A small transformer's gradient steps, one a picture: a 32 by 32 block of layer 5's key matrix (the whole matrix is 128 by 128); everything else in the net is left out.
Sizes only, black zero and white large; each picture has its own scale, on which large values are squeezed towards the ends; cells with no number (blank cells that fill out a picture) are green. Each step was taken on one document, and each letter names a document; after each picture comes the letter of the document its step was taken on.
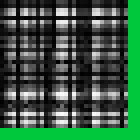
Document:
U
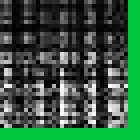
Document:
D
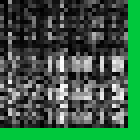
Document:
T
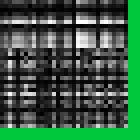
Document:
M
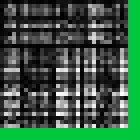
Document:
U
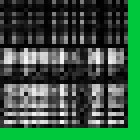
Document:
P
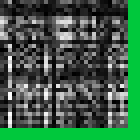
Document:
T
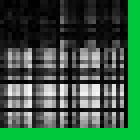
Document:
M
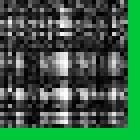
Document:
T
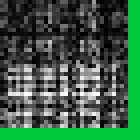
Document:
M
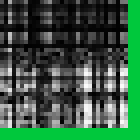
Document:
D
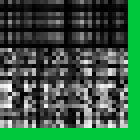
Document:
D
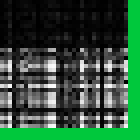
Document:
M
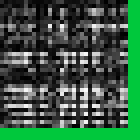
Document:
U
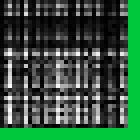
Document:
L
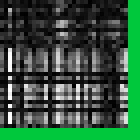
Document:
T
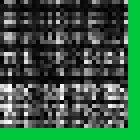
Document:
P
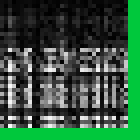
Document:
M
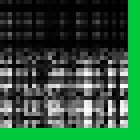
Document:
D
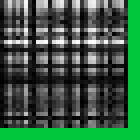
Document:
L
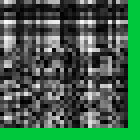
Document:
P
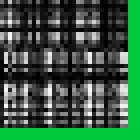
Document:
D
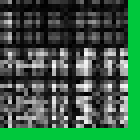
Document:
P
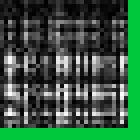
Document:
T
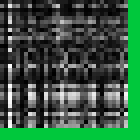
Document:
T
